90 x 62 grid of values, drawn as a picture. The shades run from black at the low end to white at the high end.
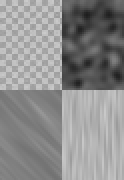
It is made of 2 by 2 panels. Panel 1,1: high, checkered. Panel 1,2: low, blotchy. Panel 2,1: middling, slanting down to the right, faint in contrast. Panel 2,2: high, streaked downward, faint in contrast.
